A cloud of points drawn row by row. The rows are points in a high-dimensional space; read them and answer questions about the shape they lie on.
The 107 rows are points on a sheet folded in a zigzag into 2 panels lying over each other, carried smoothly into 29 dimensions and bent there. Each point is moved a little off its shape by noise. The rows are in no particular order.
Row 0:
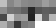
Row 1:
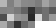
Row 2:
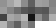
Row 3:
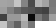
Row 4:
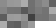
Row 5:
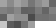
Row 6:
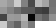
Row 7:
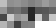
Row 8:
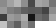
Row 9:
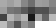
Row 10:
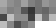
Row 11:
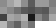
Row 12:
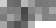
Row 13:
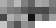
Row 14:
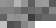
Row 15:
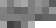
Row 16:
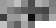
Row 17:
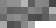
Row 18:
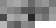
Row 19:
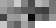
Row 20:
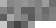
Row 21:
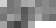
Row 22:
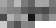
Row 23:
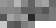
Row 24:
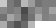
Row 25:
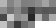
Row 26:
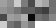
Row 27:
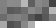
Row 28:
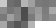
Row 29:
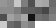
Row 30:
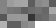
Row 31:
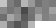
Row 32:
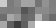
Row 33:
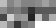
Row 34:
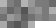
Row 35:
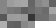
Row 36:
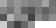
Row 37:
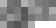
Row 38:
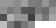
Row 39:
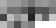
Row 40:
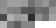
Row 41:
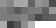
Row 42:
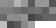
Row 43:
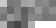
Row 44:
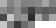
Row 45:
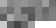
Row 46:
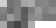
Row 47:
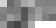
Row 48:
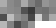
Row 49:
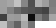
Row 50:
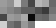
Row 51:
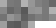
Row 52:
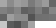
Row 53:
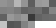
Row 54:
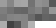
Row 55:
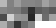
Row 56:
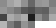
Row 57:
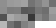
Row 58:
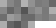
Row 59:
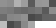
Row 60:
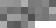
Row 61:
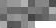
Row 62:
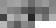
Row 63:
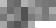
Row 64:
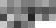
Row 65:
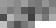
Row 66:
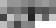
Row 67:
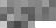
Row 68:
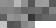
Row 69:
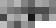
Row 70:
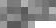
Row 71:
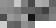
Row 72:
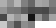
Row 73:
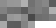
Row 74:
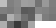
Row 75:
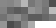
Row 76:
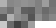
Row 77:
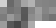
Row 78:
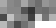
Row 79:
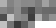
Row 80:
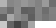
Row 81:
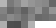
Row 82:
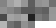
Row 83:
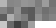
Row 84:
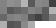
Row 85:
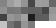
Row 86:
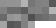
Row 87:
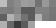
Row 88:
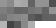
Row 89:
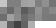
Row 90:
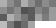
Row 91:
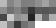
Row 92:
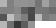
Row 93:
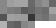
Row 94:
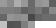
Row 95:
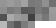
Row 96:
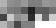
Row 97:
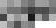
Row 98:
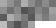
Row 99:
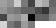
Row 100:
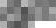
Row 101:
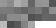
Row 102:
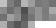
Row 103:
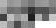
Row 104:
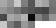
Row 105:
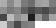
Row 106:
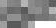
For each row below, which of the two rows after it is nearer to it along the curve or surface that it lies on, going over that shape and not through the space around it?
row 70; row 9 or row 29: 9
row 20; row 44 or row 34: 44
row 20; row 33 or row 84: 33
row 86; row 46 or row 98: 98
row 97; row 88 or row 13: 13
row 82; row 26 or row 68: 26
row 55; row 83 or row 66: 66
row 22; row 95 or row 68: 68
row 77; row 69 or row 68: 68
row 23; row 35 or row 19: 19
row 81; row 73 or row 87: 87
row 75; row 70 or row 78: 70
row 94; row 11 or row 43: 43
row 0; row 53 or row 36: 36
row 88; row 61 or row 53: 53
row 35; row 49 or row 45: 49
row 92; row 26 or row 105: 105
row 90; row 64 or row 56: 56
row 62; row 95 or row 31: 95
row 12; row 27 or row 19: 27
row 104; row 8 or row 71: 71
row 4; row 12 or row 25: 12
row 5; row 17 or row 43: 43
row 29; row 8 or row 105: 105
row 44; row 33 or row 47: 33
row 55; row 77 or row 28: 77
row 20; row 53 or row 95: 53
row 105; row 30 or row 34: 30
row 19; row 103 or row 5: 103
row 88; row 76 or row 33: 76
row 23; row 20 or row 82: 20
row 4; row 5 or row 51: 51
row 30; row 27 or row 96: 27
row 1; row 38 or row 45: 45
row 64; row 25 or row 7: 25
